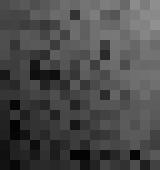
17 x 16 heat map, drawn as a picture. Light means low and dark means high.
There is an overall slope up to the bottom left. Overall the values sit about 70% of the way up the scale. The ninth with the lowest average is the top right. Neither half mirrors the other. The bottom left is the ninth with the highest average.
